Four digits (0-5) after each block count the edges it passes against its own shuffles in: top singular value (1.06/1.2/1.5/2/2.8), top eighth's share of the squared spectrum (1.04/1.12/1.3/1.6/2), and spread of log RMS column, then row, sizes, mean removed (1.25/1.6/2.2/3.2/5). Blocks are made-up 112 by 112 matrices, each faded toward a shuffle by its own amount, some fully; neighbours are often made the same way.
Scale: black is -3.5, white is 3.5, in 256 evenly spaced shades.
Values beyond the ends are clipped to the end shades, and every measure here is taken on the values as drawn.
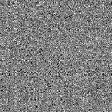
4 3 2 2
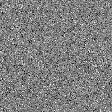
3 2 1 0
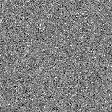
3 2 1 0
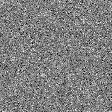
3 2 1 0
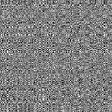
5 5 3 3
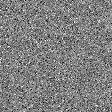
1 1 0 0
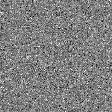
3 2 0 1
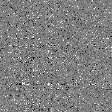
2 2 2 2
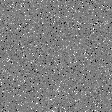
0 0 0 0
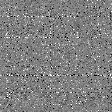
2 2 2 3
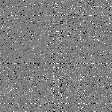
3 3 2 2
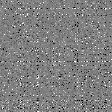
2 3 2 3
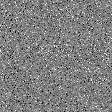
2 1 0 0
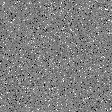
0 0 0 0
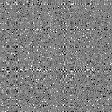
5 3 2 3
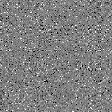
4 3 2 2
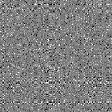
5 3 2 3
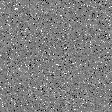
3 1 0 0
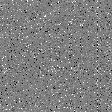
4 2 1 0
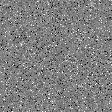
3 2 0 0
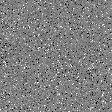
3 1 0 0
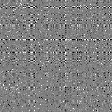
5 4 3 3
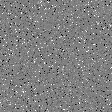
0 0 0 0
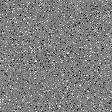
3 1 0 0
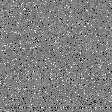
3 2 0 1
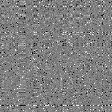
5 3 2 2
